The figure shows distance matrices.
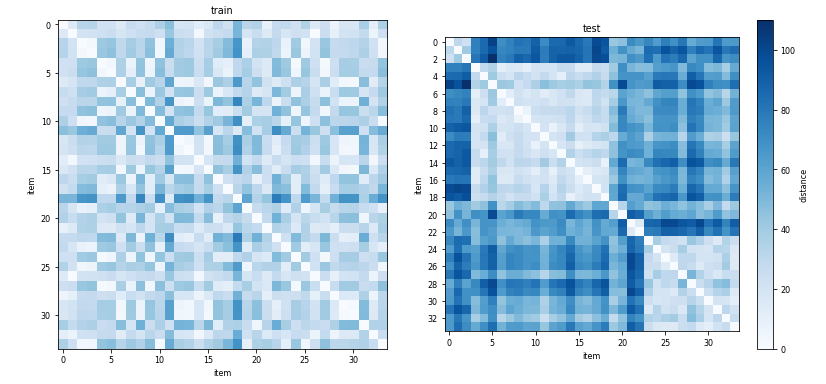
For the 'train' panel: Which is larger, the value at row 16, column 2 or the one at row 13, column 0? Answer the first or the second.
the first
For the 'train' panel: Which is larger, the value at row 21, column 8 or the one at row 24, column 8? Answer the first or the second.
the second
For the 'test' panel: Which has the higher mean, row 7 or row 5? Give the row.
5
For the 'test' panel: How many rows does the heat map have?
34
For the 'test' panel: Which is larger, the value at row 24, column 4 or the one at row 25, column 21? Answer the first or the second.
the second
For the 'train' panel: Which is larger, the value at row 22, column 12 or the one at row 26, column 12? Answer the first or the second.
the second
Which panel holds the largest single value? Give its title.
test
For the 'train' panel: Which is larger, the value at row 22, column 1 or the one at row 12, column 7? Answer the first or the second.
the second
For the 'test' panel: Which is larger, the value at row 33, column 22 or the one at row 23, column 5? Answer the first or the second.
the first
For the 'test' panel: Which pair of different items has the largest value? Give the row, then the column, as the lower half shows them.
5, 2
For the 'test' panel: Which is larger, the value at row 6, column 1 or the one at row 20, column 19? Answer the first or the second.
the first
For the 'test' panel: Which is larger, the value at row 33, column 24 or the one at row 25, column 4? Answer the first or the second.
the second
